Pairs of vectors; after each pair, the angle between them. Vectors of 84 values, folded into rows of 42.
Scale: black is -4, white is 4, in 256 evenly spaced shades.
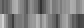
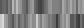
nearly parallel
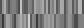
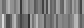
nearly opposite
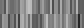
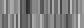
nearly opposite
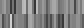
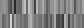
nearly parallel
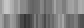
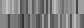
partly aligned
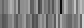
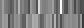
nearly opposite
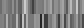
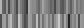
partly opposed
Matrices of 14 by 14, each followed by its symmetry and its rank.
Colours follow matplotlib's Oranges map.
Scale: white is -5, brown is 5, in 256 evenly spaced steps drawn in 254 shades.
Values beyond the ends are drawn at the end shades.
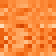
neither, rank two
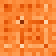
symmetric, rank three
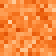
neither, full rank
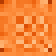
symmetric, rank two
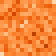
symmetric, full rank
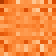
neither, rank two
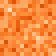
symmetric, full rank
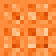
symmetric, rank two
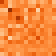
symmetric, rank three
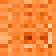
neither, rank two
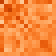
symmetric, rank three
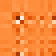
symmetric, rank two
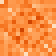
symmetric, full rank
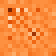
symmetric, rank three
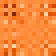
symmetric, rank two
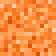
neither, full rank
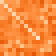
symmetric, full rank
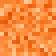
neither, full rank
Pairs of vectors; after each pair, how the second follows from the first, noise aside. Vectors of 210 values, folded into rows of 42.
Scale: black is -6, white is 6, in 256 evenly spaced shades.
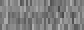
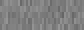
shrunk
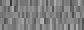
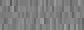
shrunk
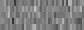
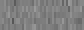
shrunk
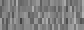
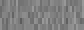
shrunk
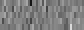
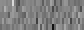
reversed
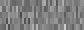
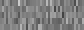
reversed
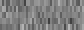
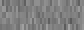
shrunk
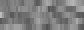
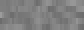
shrunk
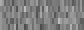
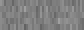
shrunk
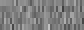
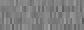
shrunk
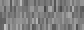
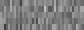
negated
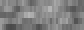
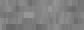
shrunk
